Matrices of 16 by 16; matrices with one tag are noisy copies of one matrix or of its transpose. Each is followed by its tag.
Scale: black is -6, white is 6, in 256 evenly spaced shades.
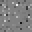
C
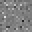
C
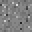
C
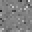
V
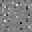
C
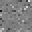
V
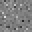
C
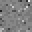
V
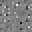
C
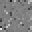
V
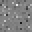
C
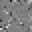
V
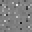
C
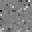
V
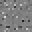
C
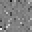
V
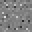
C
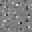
C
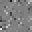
V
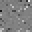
V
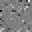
V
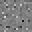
C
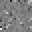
V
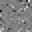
V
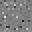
C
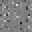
C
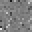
V
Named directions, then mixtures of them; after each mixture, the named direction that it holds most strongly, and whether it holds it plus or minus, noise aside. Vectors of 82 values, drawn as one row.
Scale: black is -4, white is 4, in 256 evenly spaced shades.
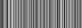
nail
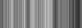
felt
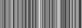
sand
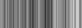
felt, minus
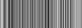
nail, minus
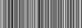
nail, minus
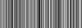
sand, minus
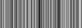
sand, minus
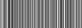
nail, minus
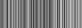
nail, plus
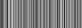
nail, plus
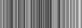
felt, minus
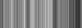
felt, plus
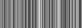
sand, plus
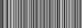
nail, plus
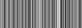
sand, plus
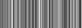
sand, plus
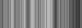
felt, plus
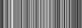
nail, plus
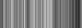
felt, plus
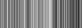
felt, plus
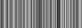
sand, minus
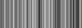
sand, minus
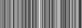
sand, plus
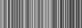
nail, minus
